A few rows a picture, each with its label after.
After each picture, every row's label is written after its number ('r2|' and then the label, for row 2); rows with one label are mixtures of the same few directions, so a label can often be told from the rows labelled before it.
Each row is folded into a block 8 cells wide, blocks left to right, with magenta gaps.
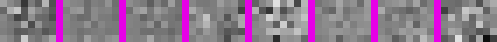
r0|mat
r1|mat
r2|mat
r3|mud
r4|mat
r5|mat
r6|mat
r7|mat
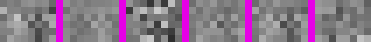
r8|mud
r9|mud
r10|mat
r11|mud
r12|mud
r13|mat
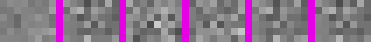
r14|mud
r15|mat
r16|mud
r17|mud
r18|mat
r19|mat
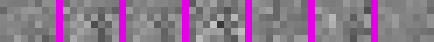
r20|mat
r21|mud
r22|mud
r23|mud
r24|mat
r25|mud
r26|mud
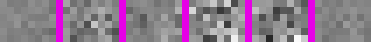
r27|mud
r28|mud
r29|mud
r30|mat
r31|mat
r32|mud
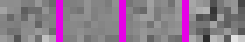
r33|mat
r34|mat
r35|mat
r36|mat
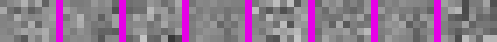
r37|mat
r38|mud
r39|mat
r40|mud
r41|mat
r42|mud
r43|mud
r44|mat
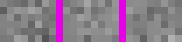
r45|mat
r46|mat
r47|mat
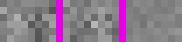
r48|mud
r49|mud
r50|mud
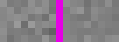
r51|mud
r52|mat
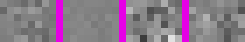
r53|mat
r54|mud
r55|mat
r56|mud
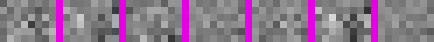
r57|mud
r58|mud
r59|mat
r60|mud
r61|mud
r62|mud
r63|mud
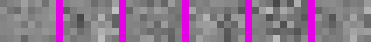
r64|mat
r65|mud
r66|mat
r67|mud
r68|mat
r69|mud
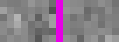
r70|mud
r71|mat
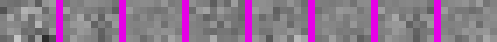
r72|mat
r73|mud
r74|mat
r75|mat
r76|mat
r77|mat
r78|mud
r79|mat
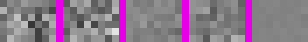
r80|mud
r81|mud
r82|mud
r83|mat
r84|mud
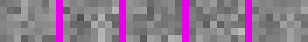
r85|mat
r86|mud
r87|mat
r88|mud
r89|mud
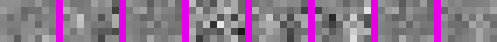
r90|mat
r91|mud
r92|mat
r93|mud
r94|mud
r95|mud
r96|mat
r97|mud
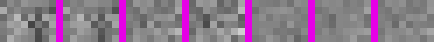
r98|mud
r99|mud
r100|mud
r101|mud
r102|mat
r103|mud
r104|mud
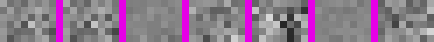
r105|mud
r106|mud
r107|mat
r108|mat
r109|mud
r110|mat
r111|mud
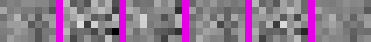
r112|mud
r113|mud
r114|mud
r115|mud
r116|mud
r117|mud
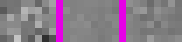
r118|mat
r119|mud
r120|mat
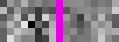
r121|mud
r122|mud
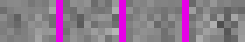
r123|mud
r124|mud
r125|mud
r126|mud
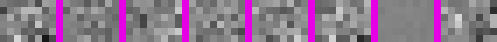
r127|mat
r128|mat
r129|mud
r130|mud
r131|mat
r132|mat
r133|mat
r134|mud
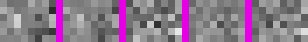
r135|mud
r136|mud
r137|mud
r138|mud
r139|mud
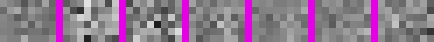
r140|mat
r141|mat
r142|mud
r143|mud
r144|mud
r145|mud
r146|mud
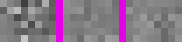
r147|mat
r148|mat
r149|mud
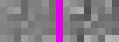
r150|mat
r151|mat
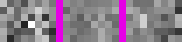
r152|mud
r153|mud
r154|mud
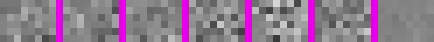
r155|mat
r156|mud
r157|mat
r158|mud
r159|mat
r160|mud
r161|mud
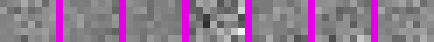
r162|mat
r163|mud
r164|mat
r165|mud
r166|mat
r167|mat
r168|mat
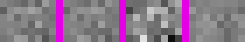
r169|mat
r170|mat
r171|mat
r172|mud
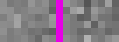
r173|mud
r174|mat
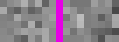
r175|mat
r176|mud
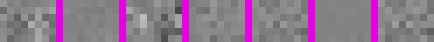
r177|mud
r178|mat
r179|mud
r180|mat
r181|mud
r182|mat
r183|mud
